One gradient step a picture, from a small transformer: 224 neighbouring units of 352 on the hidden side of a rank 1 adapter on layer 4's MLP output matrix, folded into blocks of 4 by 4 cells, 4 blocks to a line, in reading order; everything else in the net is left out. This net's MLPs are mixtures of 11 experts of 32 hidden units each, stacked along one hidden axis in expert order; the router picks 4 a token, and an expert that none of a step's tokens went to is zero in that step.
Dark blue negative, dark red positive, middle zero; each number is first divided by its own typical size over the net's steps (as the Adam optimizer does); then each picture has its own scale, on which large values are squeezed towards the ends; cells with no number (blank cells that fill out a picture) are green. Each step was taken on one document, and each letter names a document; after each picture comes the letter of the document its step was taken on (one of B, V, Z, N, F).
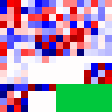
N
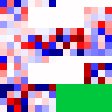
N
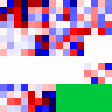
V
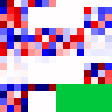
N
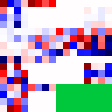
N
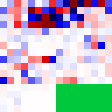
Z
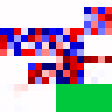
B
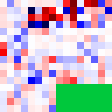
Z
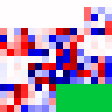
B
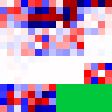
V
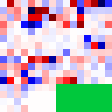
Z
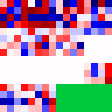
V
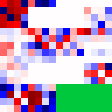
V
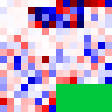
Z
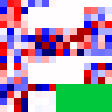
N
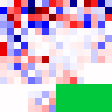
Z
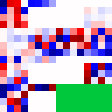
N
